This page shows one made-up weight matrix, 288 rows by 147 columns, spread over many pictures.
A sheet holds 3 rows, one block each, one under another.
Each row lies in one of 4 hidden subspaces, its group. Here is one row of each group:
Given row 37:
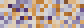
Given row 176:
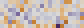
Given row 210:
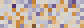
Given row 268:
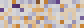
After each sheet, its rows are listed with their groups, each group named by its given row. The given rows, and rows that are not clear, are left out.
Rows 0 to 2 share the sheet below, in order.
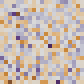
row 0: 268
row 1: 37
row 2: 176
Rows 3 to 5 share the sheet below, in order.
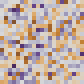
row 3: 176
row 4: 268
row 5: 210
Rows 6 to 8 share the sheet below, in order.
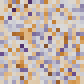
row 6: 210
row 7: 268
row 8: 37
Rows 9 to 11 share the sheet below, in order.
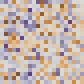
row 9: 210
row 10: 176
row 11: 210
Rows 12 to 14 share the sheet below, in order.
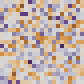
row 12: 37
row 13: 176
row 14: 268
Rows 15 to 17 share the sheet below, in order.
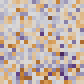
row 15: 37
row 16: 176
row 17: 176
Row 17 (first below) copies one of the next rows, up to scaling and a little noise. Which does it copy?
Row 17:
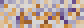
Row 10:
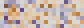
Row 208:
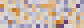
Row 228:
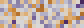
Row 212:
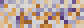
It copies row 212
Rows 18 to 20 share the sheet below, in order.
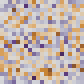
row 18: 210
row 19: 268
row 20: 176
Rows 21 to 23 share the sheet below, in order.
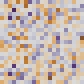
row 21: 210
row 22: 37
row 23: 210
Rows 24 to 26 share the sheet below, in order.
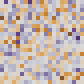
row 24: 210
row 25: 268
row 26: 176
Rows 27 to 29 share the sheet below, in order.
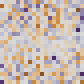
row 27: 37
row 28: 268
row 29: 268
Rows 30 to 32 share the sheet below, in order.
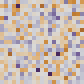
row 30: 176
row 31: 176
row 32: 37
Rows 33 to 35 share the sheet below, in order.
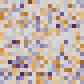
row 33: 37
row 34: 268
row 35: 37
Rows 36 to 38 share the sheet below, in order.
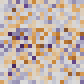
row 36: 210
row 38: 210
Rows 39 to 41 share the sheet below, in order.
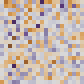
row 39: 210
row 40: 210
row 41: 210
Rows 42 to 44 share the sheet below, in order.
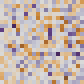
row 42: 176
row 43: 176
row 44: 37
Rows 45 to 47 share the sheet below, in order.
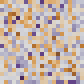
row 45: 210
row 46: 176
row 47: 37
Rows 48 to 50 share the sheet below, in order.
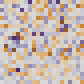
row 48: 268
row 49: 176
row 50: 268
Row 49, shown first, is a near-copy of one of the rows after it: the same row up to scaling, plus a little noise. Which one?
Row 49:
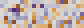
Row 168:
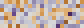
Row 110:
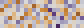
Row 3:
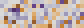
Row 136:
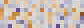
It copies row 3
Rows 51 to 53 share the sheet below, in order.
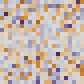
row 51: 268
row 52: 176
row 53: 37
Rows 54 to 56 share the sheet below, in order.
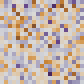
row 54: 210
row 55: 37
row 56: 37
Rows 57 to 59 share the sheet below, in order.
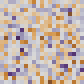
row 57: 176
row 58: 37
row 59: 176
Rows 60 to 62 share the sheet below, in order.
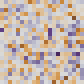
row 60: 37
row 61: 176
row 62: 37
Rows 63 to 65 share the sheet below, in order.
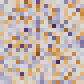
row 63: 37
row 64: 37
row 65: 176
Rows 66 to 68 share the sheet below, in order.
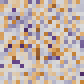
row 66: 210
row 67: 37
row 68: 268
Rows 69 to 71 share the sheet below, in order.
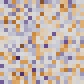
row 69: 210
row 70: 268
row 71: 268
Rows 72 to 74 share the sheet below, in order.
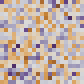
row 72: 176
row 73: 210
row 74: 210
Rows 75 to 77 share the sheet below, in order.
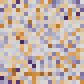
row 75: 176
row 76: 37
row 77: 268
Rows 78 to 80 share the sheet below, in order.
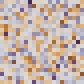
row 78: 268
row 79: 176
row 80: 210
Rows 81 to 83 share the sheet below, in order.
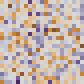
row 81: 210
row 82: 268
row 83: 268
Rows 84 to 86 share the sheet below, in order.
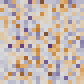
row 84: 210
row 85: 37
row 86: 37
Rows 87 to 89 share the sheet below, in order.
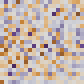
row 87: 176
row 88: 176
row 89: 210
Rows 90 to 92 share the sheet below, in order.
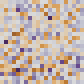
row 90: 37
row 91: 268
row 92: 268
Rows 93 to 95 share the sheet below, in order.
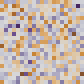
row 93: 268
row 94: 210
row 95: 268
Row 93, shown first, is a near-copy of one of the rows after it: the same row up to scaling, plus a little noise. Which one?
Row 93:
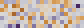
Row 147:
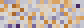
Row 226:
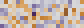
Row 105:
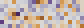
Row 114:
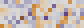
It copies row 147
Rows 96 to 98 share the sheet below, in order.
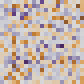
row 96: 176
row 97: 176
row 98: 210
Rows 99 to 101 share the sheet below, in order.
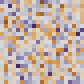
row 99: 210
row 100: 176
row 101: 37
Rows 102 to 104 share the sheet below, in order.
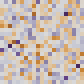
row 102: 268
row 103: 268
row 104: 37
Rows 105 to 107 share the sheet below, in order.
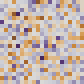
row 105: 268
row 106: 210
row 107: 210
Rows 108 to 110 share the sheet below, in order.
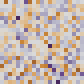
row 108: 210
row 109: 37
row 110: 176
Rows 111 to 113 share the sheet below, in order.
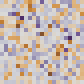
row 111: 268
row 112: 176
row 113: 37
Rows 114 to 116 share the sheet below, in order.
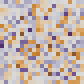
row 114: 268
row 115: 37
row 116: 37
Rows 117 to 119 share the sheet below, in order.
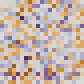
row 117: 268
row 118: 268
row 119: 210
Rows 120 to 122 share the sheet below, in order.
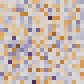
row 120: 37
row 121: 210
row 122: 210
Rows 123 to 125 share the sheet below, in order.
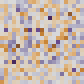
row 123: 37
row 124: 210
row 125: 176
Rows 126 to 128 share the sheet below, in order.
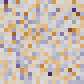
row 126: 176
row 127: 210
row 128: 37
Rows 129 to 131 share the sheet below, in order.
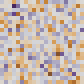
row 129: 268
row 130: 176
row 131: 37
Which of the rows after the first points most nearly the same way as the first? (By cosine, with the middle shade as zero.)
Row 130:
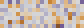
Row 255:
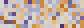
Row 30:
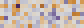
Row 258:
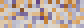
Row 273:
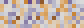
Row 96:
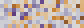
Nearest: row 96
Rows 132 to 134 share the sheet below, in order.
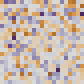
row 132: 176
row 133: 210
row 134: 37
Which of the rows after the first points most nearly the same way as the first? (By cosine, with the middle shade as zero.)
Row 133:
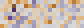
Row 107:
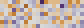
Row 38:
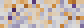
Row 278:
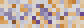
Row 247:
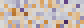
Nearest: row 38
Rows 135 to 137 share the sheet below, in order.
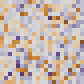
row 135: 37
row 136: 176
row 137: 37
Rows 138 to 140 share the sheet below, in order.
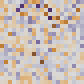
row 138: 37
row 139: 210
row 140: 176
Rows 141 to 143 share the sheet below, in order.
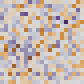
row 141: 37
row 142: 210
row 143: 210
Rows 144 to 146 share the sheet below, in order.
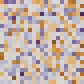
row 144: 176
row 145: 176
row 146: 176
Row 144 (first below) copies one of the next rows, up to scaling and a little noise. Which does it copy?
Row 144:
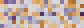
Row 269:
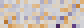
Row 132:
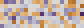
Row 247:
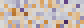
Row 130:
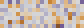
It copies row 132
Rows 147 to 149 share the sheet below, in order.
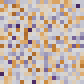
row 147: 268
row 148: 210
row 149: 210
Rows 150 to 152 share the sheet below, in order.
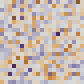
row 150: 268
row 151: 176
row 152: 210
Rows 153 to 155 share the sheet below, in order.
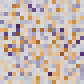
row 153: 268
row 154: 176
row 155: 37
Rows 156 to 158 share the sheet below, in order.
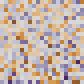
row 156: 176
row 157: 37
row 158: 176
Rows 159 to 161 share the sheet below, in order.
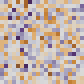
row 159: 210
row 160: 37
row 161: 37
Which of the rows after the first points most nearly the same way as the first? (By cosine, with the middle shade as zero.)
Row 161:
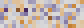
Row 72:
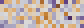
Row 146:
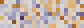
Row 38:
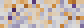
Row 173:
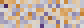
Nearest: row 173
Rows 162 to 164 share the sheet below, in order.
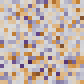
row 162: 268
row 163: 176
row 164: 268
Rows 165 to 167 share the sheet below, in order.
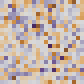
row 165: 210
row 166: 37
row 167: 176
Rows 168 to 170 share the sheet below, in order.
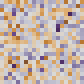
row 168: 176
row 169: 176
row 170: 210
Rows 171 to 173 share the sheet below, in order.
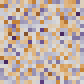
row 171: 176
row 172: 210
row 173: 176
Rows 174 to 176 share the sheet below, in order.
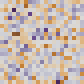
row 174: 210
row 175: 268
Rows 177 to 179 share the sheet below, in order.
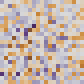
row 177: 210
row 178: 210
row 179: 210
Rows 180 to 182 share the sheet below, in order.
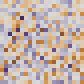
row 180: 268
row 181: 210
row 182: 176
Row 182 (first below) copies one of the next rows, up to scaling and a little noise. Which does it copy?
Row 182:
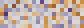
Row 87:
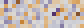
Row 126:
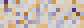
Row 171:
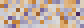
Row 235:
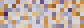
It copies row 235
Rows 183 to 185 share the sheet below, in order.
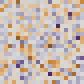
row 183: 176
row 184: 37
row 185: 37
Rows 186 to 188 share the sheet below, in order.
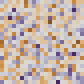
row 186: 210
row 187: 37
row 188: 176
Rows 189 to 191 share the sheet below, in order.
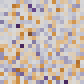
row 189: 268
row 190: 268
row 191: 268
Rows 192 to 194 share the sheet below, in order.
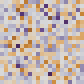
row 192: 37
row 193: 210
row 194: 37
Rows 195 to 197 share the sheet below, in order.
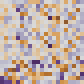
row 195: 37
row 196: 37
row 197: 268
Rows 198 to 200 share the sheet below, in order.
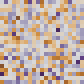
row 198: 210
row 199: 176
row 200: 268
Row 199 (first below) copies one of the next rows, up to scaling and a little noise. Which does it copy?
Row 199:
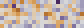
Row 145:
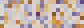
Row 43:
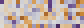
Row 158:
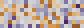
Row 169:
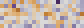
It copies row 169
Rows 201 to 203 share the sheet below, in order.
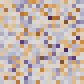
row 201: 37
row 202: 37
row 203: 210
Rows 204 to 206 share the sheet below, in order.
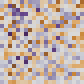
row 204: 176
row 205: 210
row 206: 210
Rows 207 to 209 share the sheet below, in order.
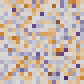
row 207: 210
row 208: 176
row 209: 37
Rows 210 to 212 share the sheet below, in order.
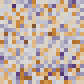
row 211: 176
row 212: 176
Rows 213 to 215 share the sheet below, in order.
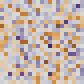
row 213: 176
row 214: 37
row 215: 37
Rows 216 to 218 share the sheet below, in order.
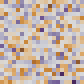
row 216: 268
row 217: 176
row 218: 176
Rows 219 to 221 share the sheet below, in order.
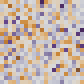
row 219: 210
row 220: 176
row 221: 176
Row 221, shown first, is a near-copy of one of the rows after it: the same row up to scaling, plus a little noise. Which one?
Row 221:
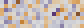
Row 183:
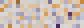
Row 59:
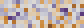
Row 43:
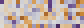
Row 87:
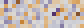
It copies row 87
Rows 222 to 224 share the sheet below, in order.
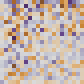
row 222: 210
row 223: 210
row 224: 210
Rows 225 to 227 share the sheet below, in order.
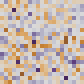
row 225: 210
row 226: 268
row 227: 176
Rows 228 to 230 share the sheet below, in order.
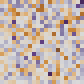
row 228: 176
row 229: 210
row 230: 37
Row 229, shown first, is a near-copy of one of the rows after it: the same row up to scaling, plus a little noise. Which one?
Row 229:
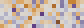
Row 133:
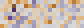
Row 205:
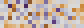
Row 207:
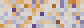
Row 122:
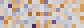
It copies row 207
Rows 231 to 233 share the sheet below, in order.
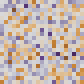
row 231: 210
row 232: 176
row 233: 176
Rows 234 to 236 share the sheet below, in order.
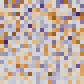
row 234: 176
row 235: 176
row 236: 37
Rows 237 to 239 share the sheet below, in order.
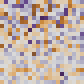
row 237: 268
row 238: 210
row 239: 176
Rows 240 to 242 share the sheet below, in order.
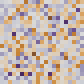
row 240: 37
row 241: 210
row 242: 37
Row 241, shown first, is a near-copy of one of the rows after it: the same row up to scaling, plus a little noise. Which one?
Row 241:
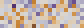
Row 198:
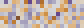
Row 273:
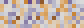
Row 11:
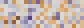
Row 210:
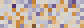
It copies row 210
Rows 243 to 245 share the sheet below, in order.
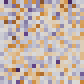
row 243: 210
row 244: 210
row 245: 268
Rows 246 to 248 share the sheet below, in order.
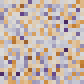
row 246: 37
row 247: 176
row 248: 210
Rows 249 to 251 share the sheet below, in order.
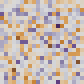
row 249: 176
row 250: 37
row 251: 210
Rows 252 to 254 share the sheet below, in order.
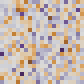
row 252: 37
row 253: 268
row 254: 268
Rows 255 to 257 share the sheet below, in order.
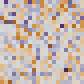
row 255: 210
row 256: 37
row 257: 268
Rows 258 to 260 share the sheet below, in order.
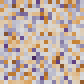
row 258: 268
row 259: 176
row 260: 176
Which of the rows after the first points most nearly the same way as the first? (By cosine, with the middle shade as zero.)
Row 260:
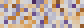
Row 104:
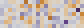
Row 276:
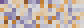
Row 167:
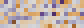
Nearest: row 104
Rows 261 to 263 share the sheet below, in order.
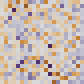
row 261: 210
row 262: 37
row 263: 37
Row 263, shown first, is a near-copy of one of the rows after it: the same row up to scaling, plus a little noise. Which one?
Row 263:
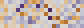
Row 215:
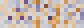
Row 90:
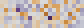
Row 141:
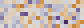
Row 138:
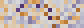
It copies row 138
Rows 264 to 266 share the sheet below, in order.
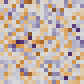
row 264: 37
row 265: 268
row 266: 37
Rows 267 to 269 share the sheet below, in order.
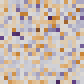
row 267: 37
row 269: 176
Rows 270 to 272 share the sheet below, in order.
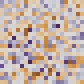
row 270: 176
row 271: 210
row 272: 268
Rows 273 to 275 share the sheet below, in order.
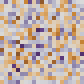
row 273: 210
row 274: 268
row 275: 210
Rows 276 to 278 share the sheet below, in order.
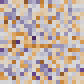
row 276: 210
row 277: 268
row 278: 176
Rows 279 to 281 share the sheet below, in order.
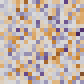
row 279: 37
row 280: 176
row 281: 268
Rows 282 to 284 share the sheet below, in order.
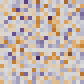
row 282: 37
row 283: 268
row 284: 268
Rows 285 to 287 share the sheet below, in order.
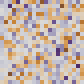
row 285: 210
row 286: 176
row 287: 37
